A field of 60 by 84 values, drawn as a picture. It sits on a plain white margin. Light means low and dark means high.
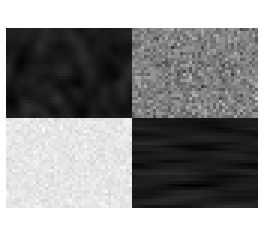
It is made of 2 by 2 panels. Panel 1,1: very high, blotchy, faint in contrast. Panel 1,2: middling, fine-grained. Panel 2,1: very low, fine-grained, faint in contrast. Panel 2,2: very high, streaked across, faint in contrast.
